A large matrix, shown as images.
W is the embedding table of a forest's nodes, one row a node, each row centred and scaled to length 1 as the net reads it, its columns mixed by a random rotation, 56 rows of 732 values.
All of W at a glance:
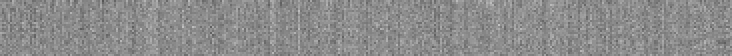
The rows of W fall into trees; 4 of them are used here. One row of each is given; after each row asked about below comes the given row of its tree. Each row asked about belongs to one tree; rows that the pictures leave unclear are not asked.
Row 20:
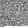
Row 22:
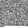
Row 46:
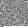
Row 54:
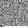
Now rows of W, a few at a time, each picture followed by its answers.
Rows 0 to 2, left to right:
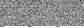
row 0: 54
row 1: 54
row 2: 46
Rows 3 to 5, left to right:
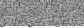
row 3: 54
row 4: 54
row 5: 46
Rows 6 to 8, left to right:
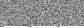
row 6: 22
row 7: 46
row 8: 46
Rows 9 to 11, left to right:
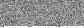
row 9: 20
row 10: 22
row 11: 20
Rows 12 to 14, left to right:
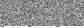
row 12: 20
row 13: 54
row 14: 22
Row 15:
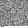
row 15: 20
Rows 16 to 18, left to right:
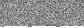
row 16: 20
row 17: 22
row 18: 20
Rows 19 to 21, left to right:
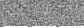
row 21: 54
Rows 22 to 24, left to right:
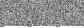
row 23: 46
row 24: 22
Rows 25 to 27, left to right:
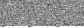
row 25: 20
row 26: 22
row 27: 22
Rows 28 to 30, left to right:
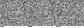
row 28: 20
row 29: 20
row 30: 54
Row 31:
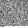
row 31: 20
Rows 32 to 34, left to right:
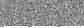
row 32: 46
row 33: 22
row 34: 20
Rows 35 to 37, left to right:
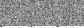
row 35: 54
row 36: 20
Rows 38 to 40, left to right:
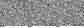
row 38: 20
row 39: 22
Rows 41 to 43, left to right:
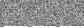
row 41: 22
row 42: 22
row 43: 22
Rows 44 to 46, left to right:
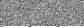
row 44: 46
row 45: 22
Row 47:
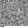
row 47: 20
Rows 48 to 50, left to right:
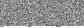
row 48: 46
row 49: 22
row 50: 20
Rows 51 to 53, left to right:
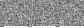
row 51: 22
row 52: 46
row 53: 22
